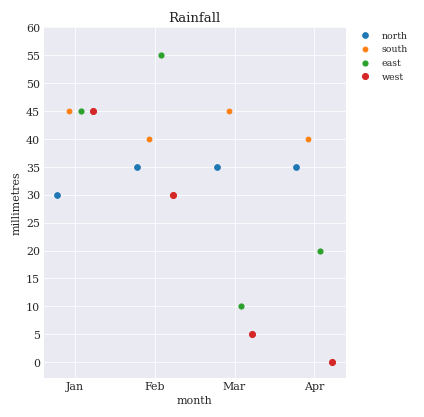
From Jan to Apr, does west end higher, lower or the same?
lower
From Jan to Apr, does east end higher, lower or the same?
lower
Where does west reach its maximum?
Jan
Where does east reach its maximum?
Feb
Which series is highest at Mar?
south
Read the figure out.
Title: Rainfall
x-axis: month, ticks Jan Feb Mar Apr
y-axis: millimetres, ticks 0 5 10 15 20 25 30 35 40 45 50 55 60
Legend: north, south, east, west
Values:
north: 30 35 35 35
south: 45 40 45 40
east: 45 55 10 20
west: 45 30 5 0
